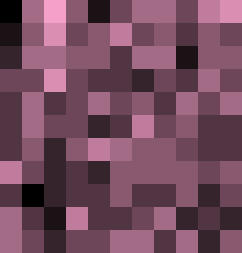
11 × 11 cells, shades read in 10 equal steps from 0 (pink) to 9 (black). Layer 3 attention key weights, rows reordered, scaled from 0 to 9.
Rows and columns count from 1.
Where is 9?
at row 1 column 1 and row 9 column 2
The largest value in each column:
9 9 8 6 8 6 7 6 8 7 7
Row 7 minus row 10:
3 -2 -1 2 -4 -3 -1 1 -2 0 -1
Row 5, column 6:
5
